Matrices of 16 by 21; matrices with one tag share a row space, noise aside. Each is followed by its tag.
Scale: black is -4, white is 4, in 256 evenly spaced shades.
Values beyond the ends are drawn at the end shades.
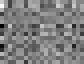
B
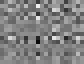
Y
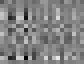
B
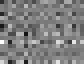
B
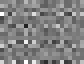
B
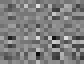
Y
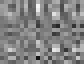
Y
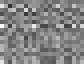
B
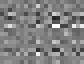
Y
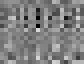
Y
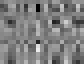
Y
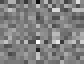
Y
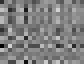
B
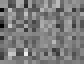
B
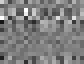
B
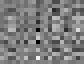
Y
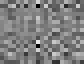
Y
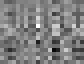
Y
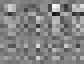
Y
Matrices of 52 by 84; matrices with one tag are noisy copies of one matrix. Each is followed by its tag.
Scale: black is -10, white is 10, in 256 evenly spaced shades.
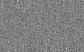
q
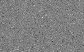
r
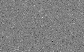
r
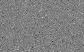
r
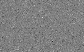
r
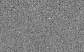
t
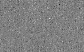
t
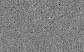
t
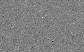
r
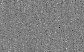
q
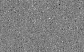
t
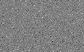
r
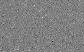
r
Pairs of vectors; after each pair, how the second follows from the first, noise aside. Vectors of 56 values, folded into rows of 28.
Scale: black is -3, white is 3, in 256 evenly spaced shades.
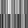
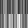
reversed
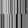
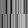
reversed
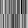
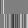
partly zeroed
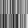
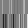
partly zeroed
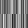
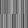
shrunk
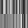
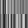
reversed
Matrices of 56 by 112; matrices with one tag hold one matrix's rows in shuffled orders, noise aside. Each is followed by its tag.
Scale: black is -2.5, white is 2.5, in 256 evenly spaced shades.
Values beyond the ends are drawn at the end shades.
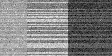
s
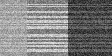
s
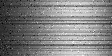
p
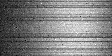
p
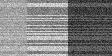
s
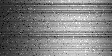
p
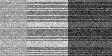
s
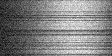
p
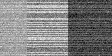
s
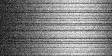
p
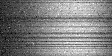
p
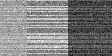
s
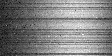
p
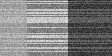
s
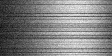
p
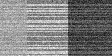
s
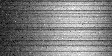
p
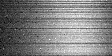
p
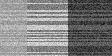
s
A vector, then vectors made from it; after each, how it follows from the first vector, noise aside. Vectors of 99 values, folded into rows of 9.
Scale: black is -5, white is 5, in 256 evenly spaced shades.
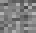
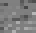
partly zeroed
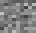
copied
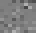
partly zeroed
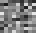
scaled up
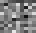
scaled up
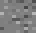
partly zeroed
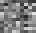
scaled up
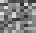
scaled up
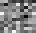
scaled up
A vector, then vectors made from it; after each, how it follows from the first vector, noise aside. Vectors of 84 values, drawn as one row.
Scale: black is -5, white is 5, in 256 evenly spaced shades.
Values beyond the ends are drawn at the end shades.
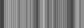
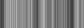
copied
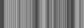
copied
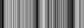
scaled up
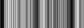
scaled up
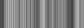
copied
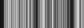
scaled up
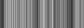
copied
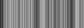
copied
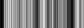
scaled up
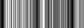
scaled up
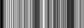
scaled up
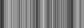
copied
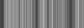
copied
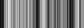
scaled up
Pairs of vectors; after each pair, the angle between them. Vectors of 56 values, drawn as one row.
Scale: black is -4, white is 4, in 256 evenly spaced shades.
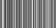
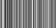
nearly parallel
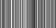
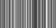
partly aligned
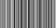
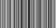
nearly parallel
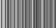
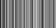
nearly opposite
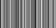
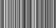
partly opposed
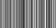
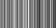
orthogonal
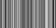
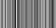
orthogonal
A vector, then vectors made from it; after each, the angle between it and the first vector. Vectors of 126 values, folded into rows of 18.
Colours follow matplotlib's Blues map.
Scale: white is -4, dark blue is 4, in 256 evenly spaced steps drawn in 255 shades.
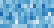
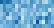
partly opposed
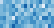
partly opposed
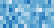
orthogonal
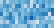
nearly parallel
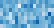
nearly opposite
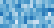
nearly parallel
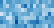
nearly opposite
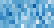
partly aligned
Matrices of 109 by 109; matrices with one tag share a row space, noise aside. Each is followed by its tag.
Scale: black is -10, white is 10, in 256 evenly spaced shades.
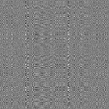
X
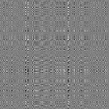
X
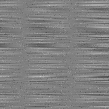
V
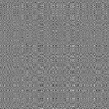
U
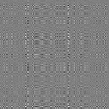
X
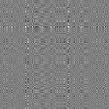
X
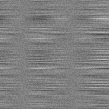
V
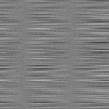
V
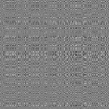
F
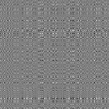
U
